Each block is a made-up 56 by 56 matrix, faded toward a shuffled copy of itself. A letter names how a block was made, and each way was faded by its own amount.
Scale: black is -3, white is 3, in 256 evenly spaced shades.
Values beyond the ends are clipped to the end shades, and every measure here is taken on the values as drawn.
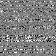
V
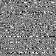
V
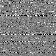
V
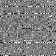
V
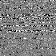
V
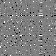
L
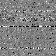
V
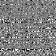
V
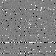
L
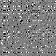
L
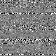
V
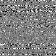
V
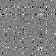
L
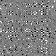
L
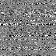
V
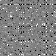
L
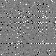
L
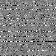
V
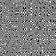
L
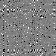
L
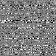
V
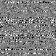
V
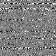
V
